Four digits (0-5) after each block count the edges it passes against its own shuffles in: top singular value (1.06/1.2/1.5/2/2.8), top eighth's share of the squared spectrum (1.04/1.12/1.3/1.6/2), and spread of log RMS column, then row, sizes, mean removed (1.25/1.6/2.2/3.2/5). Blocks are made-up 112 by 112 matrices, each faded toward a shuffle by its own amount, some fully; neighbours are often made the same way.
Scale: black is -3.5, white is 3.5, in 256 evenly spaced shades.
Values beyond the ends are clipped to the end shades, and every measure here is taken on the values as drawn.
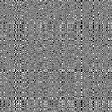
5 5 4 3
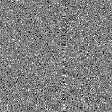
4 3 2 1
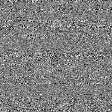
1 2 0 4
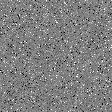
0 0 0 0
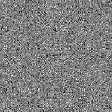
4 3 2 2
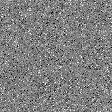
2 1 0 0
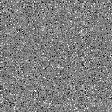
4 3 1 1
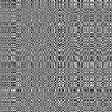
5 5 5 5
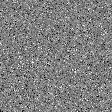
0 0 0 0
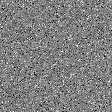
2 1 0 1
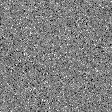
0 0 0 0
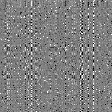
5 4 3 2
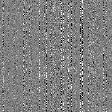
3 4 4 0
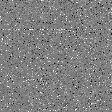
2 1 1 1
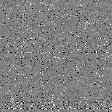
3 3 1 2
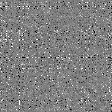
2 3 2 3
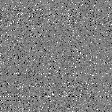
2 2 2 2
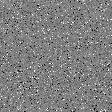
0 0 0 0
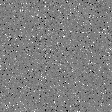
1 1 0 0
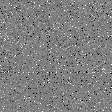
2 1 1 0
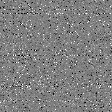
2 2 1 2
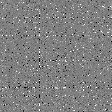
3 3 2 2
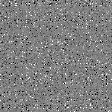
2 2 2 2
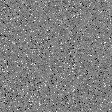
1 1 1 0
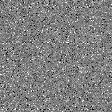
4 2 1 1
